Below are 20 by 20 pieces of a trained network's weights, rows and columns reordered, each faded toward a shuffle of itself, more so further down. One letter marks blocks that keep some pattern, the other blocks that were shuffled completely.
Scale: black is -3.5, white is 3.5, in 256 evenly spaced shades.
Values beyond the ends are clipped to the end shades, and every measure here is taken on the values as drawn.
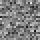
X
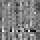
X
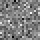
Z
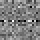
X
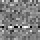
X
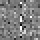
X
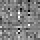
X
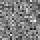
X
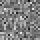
Z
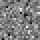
Z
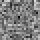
X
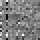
X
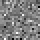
Z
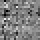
X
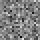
Z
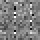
X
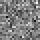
Z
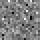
Z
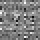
X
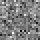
Z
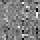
X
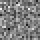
Z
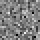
Z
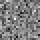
Z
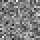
Z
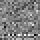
X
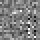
X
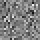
X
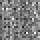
X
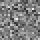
X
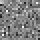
Z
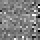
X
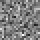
Z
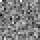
Z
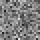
Z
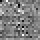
X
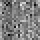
X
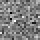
Z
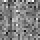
X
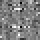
X
